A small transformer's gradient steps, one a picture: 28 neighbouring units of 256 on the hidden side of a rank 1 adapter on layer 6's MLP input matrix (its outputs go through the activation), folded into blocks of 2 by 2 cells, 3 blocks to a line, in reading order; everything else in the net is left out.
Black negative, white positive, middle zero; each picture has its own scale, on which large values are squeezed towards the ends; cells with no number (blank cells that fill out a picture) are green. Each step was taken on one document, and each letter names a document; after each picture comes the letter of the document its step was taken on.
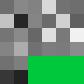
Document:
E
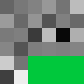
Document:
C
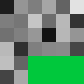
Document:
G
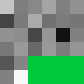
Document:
C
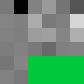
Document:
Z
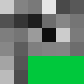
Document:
C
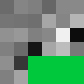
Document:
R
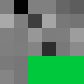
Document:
Z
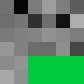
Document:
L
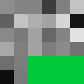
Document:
E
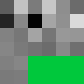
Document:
Z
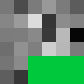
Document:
Z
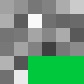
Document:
R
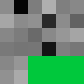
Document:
Z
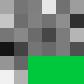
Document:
G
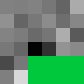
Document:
R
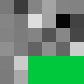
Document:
L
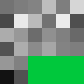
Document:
E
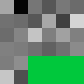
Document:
L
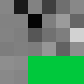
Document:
Z
